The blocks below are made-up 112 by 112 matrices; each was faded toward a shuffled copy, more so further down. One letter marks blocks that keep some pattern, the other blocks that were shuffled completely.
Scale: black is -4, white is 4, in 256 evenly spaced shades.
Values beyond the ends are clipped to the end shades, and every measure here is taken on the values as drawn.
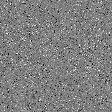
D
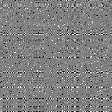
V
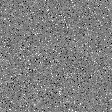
D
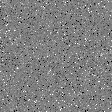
D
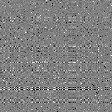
V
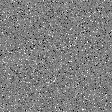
D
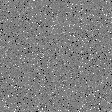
D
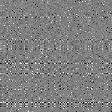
V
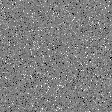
D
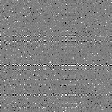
V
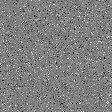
D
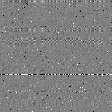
V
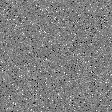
D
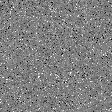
D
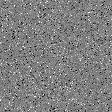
D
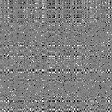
V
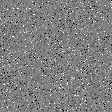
D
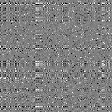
V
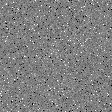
D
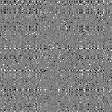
V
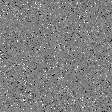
D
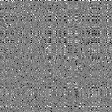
V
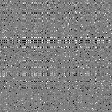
V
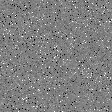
D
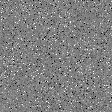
D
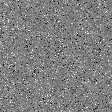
D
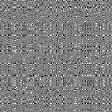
V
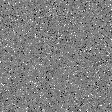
D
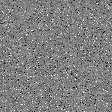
D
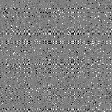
V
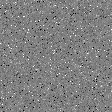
D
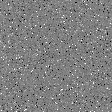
D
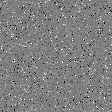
D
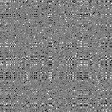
V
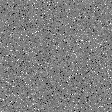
D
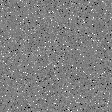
D
